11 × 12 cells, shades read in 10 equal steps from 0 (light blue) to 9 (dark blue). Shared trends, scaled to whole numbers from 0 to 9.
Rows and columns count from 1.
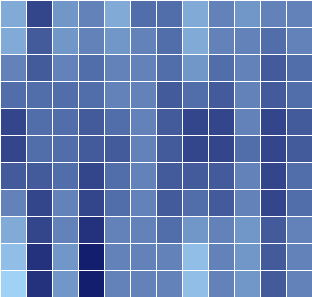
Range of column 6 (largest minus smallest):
1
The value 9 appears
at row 10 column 4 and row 11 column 4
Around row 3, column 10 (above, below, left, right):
4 4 5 6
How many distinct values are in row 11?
7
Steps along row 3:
up down up down same up down up down up down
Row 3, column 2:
6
